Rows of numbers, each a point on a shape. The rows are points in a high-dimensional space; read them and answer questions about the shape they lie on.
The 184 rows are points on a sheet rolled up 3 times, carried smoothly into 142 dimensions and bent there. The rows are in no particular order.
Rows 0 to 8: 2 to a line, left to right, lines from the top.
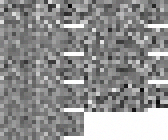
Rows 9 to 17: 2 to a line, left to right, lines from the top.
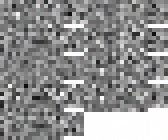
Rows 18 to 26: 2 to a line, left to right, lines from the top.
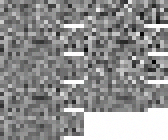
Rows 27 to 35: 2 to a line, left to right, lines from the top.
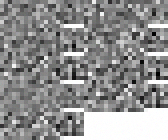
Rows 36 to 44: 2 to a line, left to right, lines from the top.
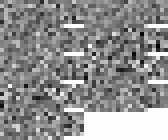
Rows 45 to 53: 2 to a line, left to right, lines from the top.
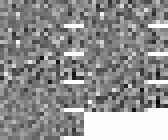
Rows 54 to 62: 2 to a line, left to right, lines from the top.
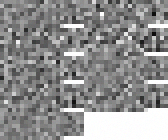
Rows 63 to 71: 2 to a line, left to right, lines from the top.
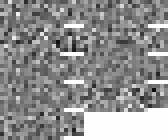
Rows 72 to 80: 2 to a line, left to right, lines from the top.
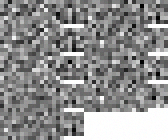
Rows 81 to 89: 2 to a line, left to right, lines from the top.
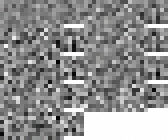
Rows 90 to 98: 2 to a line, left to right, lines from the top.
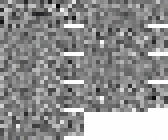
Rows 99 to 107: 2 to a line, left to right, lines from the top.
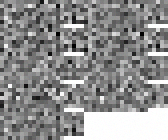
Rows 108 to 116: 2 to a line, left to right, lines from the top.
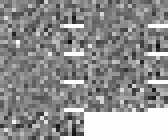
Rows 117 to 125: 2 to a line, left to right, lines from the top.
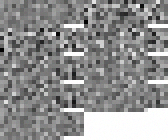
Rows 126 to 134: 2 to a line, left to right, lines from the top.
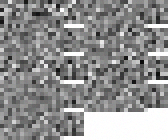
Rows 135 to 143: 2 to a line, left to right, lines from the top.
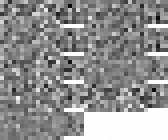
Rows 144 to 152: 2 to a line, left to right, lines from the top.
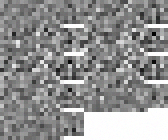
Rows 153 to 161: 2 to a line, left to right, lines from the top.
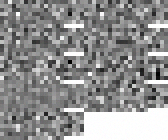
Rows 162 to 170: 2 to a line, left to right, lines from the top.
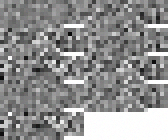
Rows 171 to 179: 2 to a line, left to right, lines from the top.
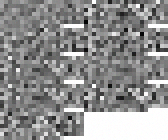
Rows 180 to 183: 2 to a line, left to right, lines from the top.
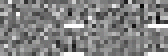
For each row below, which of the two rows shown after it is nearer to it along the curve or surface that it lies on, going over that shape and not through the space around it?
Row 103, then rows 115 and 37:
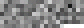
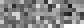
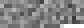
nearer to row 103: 37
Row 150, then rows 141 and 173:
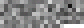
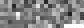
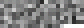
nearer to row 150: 173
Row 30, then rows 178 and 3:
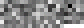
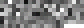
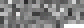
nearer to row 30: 3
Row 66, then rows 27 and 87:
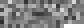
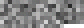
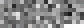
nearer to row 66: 87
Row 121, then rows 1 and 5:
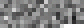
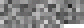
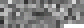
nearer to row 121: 1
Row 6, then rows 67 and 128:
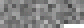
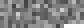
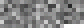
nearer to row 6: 67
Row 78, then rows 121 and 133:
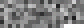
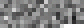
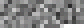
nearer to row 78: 121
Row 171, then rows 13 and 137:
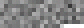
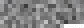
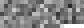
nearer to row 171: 13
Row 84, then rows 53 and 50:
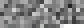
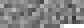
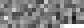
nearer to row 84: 50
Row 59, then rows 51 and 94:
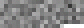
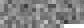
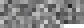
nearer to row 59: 51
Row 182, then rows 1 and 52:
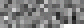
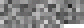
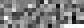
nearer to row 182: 1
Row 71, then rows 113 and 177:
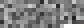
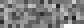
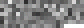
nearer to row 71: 113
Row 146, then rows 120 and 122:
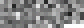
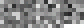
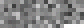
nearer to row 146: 120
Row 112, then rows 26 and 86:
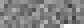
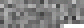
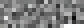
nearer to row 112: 26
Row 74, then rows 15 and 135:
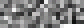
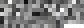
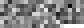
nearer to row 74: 135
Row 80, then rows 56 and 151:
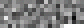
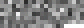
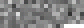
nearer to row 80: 56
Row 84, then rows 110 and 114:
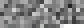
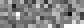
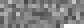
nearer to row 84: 114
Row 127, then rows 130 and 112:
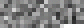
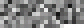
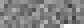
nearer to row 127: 112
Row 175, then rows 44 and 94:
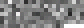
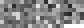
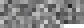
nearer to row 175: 44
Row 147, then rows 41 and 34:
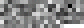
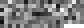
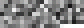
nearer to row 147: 34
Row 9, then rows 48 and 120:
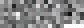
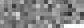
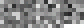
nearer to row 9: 120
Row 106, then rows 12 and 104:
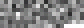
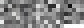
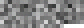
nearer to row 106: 12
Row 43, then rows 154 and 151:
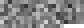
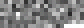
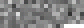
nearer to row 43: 151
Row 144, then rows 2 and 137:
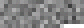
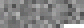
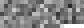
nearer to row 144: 2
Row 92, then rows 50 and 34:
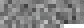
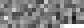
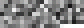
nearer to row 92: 50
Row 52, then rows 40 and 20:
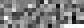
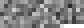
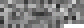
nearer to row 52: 20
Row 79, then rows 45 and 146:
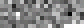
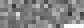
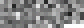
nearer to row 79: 146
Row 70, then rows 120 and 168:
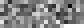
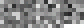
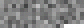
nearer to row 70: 120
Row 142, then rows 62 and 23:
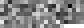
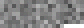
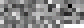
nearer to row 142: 23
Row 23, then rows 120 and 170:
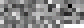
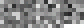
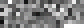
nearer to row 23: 120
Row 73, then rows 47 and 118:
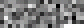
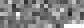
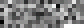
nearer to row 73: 118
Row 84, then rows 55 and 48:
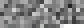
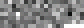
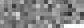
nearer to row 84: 48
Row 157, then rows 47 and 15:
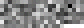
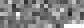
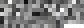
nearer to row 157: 47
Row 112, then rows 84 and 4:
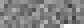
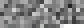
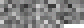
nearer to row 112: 4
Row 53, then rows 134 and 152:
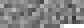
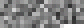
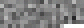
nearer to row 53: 152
